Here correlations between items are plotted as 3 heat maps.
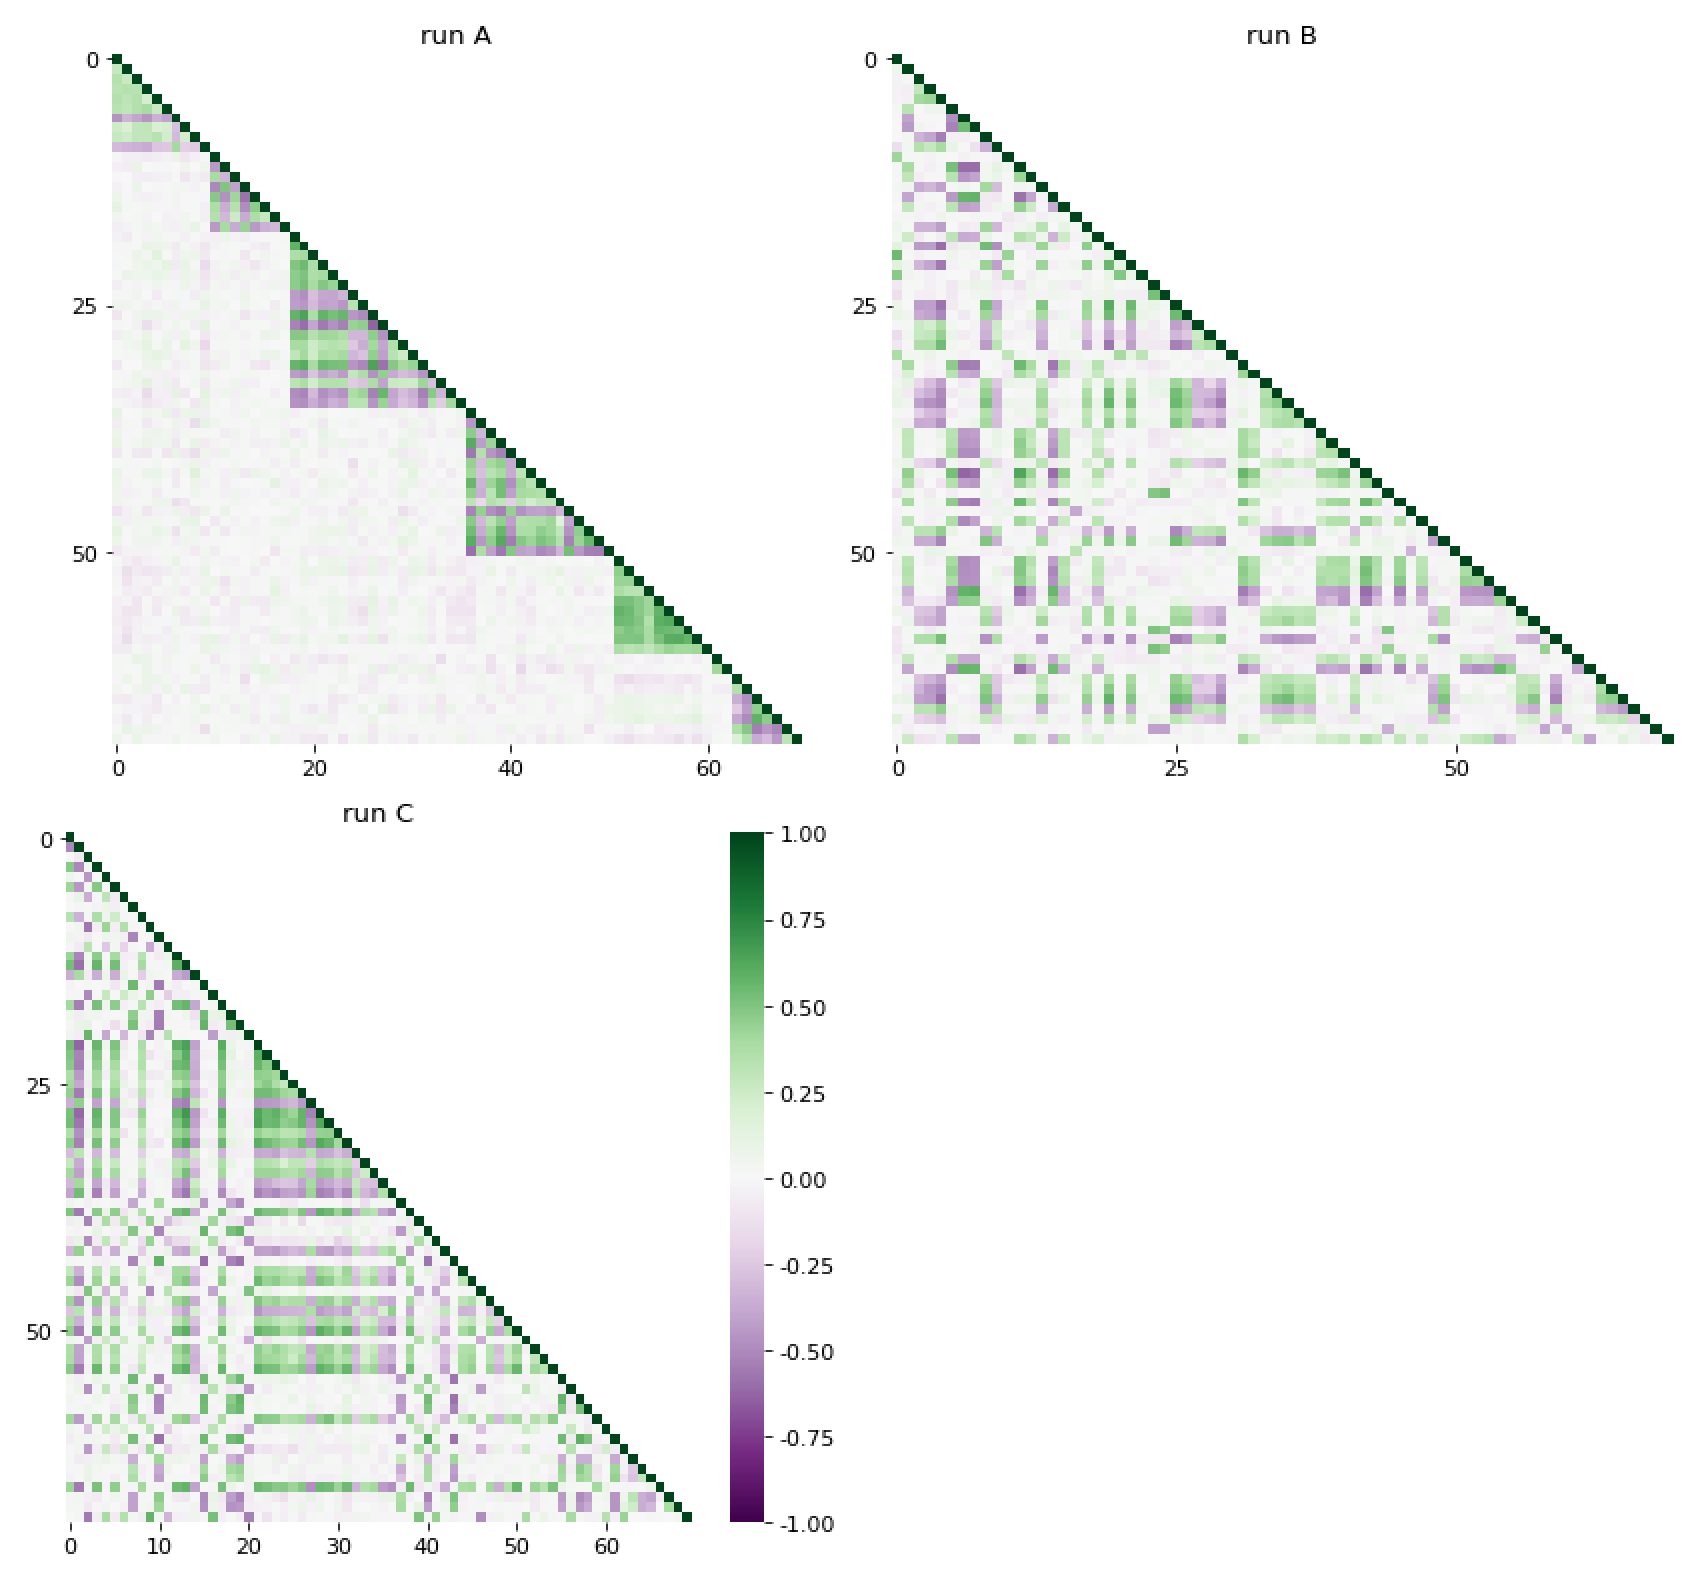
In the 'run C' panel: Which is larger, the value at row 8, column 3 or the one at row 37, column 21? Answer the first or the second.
the first
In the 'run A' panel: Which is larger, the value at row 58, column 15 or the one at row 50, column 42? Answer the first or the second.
the first
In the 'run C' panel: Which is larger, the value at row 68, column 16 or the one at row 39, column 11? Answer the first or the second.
the first
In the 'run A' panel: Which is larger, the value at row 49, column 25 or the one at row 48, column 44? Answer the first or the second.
the second
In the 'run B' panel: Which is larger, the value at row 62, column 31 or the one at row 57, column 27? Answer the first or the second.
the second
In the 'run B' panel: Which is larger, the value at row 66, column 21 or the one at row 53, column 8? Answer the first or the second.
the second
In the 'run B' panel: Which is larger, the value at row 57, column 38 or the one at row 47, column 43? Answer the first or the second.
the second
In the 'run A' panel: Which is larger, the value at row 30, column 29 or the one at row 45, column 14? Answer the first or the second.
the first
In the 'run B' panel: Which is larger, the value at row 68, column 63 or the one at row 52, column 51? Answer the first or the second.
the second
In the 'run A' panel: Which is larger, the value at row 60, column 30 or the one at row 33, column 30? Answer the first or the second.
the second
